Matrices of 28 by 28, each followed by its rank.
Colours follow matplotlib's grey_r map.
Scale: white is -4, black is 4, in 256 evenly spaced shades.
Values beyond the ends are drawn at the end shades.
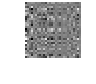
three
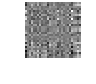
three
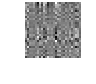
three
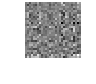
five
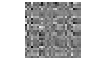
three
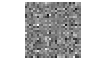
five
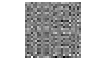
three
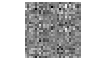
five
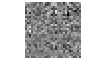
five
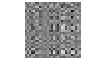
three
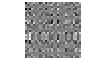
three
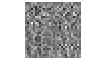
five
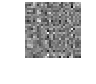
five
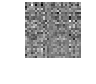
five
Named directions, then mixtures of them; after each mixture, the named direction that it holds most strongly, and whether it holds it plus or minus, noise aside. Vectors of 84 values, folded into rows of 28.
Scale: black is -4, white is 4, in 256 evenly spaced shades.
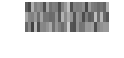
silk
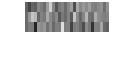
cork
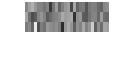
cork, minus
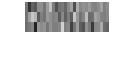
cork, plus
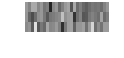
cork, minus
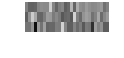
cork, plus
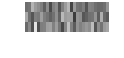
silk, plus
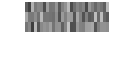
silk, plus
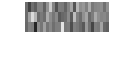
cork, plus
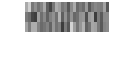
cork, minus
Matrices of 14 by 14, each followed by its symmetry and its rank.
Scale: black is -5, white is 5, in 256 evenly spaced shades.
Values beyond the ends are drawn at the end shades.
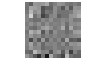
neither, rank three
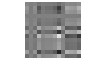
neither, rank one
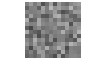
antisymmetric, full rank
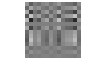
neither, rank one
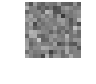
antisymmetric, full rank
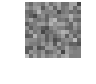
antisymmetric, full rank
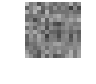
neither, rank three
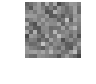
symmetric, full rank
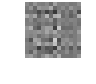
neither, rank three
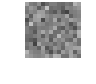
symmetric, full rank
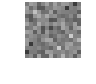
symmetric, full rank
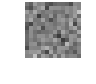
symmetric, full rank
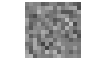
antisymmetric, full rank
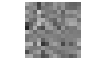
neither, rank three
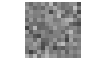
antisymmetric, full rank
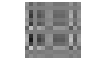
neither, rank one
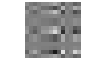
neither, rank one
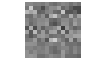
neither, rank three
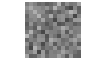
symmetric, full rank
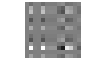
neither, rank one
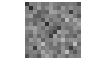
symmetric, full rank
